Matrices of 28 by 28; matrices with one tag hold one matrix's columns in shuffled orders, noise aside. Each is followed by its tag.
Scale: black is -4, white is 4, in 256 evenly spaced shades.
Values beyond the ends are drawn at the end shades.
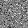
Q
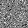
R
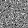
R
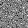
Q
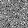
R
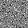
Q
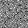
Q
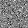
Q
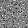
Q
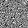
R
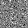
R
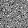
Q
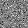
Q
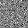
R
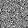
Q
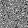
Q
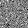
R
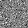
R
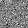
R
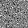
Q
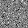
R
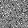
Q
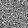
R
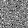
R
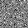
R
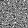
R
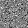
Q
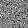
Q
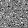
R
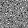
Q
